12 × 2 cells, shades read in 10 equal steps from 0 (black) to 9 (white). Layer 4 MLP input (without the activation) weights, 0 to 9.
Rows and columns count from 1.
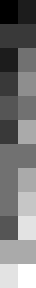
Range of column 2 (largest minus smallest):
8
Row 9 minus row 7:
0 3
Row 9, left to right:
4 7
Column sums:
39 62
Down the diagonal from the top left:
0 2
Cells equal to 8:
2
